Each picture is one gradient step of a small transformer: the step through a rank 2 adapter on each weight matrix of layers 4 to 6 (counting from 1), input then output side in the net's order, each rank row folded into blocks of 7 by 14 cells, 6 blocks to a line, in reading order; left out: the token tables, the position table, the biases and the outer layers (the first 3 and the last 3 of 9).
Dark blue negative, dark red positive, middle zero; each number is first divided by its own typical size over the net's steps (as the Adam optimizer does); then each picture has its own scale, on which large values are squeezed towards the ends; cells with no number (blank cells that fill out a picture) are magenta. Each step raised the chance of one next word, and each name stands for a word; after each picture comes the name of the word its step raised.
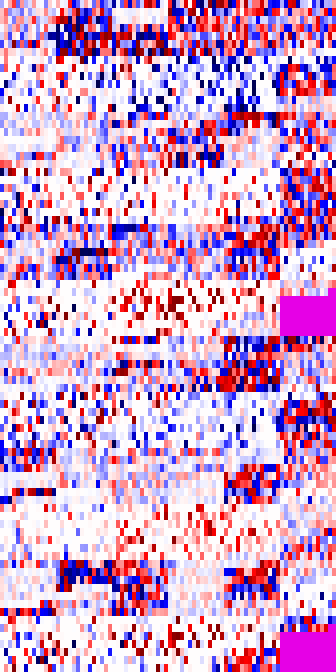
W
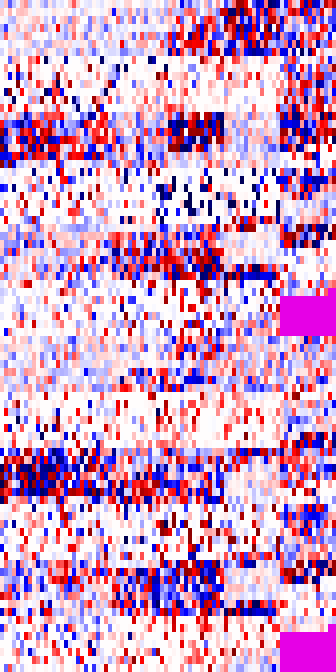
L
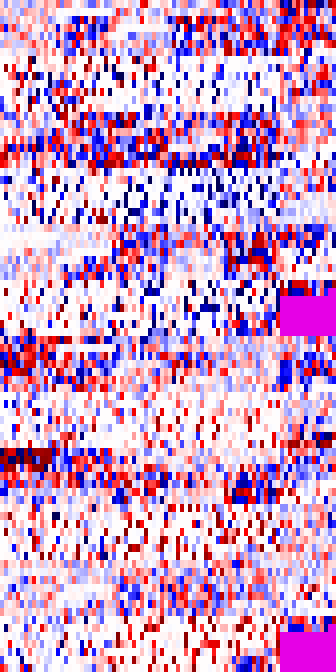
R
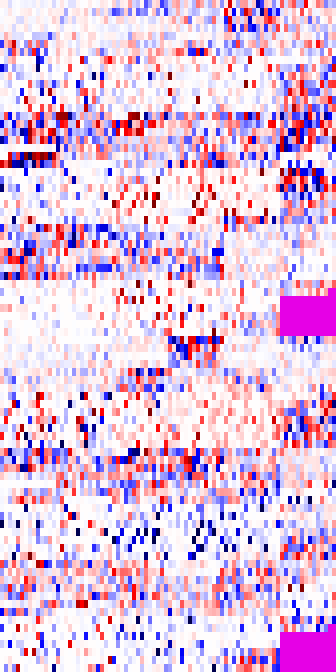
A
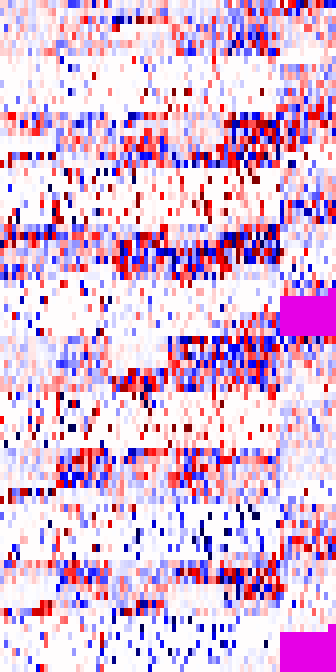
A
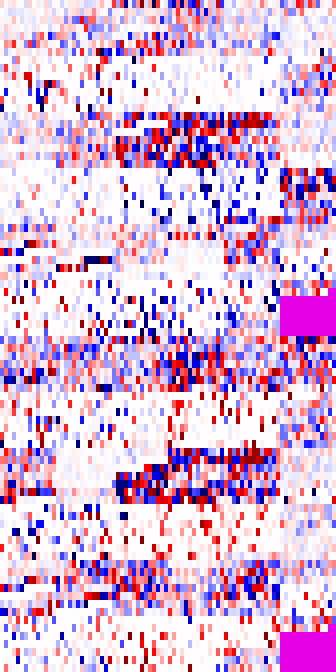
R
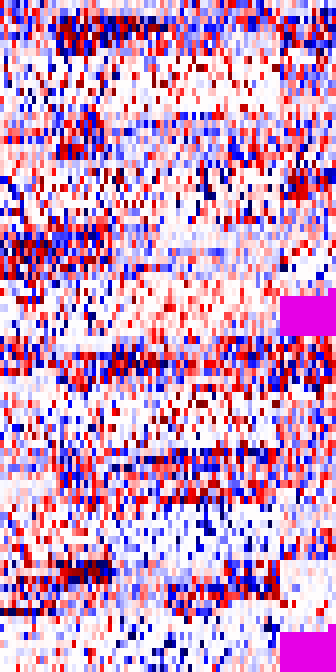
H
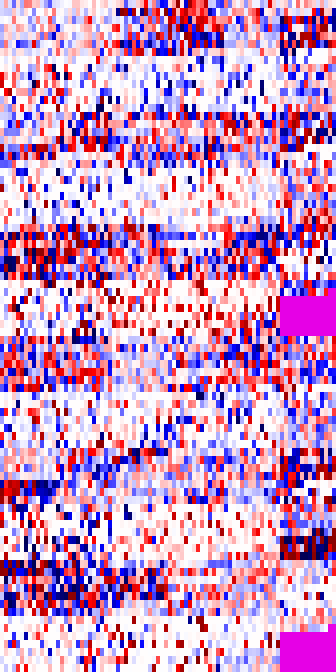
W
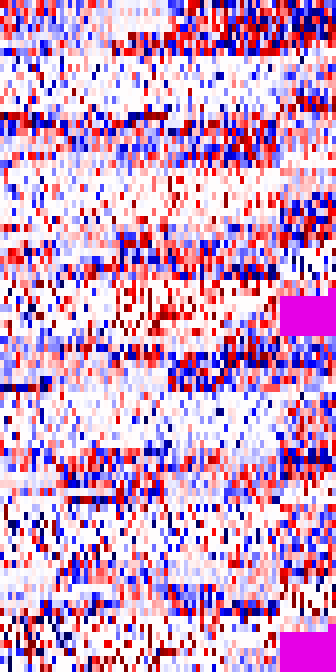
W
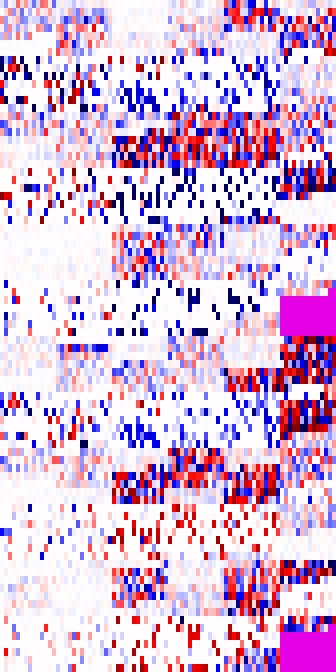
R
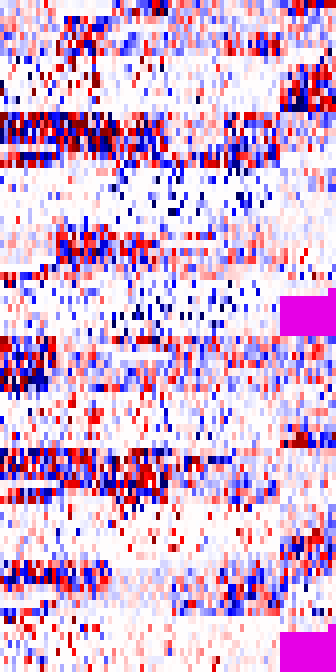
R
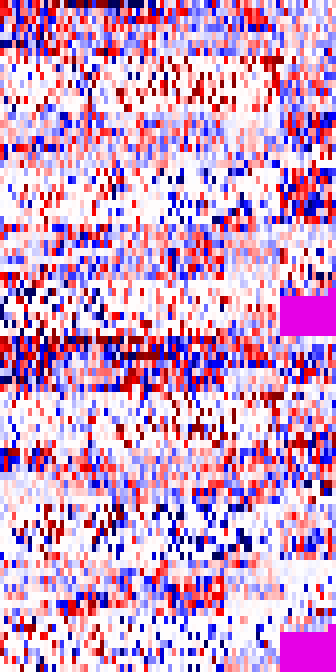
H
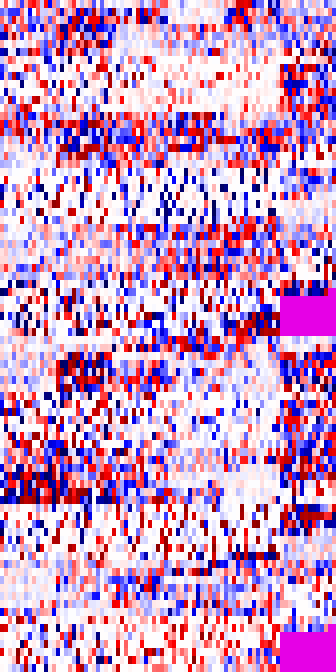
L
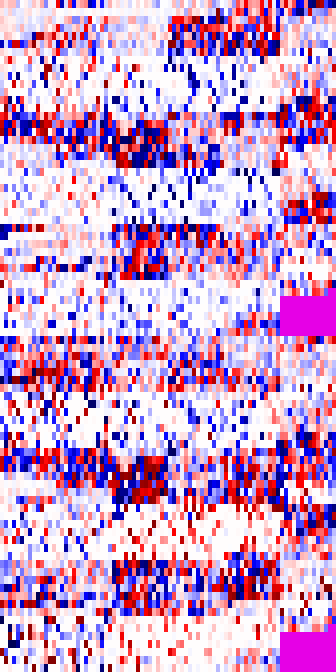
R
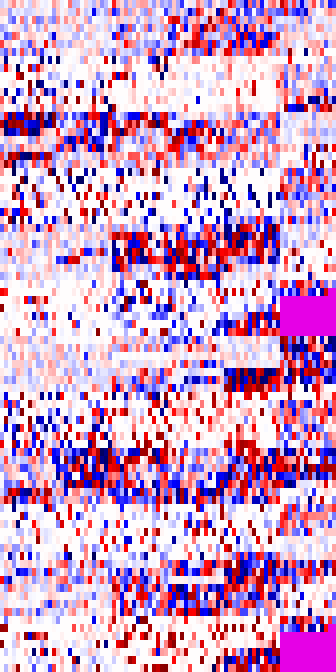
L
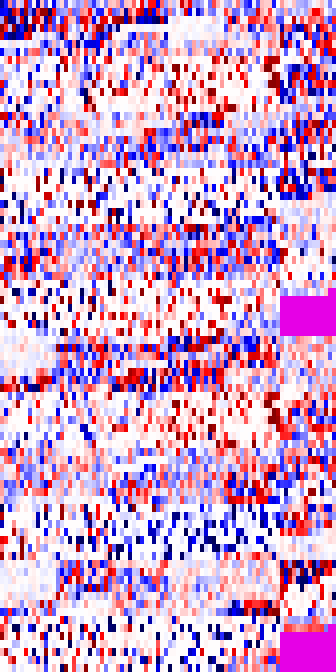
H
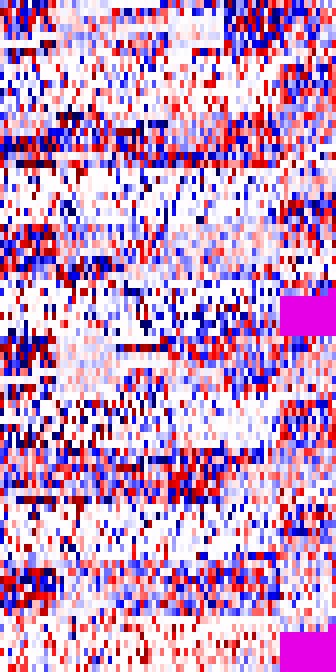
L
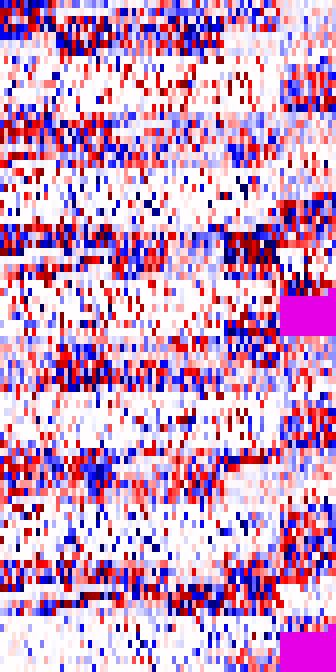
H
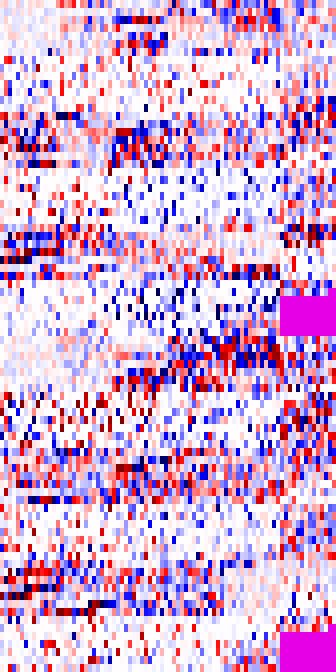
R
